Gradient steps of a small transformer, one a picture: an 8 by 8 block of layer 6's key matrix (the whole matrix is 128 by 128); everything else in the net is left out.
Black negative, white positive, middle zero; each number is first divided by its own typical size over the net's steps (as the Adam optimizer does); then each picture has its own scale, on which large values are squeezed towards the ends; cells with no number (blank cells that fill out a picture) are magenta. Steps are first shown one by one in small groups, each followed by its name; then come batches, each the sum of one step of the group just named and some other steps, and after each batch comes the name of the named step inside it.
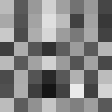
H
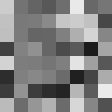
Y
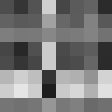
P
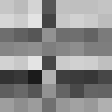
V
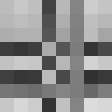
Y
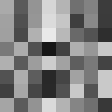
H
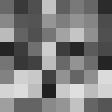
P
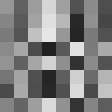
H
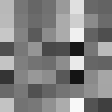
Y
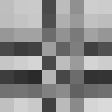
V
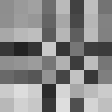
P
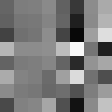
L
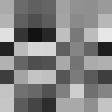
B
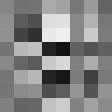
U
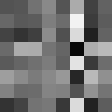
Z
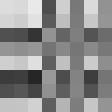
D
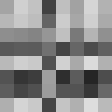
U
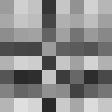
Z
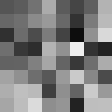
L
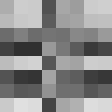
D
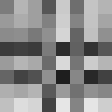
U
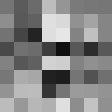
U
